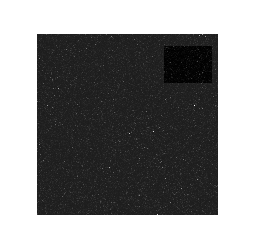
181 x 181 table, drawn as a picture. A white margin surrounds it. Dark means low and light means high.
Neither half mirrors the other. An odd patch, lower than its surroundings, sits in the top right. Overall the values sit about 10% of the way up the scale. The top right is the ninth with the lowest average.
